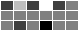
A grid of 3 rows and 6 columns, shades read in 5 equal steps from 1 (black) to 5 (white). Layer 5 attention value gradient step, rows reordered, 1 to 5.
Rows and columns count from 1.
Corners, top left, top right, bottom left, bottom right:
2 3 3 3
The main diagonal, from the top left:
2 3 3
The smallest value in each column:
2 2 2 1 2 3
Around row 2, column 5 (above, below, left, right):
2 3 3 3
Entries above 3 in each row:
2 0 0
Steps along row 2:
same same same same same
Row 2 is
3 3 3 3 3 3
